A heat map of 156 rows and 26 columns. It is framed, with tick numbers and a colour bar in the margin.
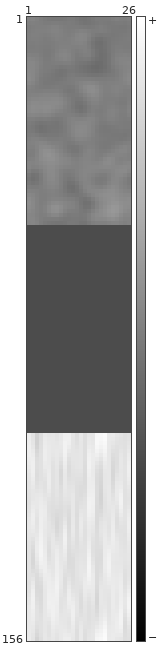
The table splits into 3 rows of 1 panel. Panel 1,1: middling, blotchy, faint in contrast. Panel 2,1: low, flat. Panel 3,1: very high, streaked downward, faint in contrast.
